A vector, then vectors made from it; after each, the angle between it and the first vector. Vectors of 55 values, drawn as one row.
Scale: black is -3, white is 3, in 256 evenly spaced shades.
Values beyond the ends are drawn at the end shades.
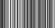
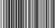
nearly opposite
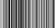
nearly opposite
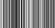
partly opposed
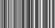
orthogonal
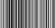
nearly opposite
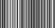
partly aligned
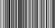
nearly opposite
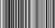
nearly opposite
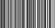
partly aligned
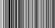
nearly opposite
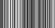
nearly parallel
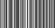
orthogonal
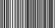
partly aligned
